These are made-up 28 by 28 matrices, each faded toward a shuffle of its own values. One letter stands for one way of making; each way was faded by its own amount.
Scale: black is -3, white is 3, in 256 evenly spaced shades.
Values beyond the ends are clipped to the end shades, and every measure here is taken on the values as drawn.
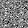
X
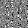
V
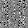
V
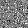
X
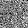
X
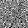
X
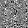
V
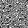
X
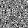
X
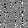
V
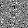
V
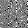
V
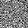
X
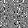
V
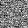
X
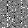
V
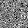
X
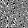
V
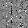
V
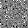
V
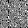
V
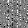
V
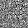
X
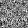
X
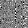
V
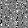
V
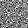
X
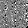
V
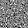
X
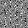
V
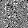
V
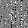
V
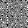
V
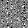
V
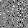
V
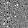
V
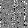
V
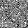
X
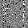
V
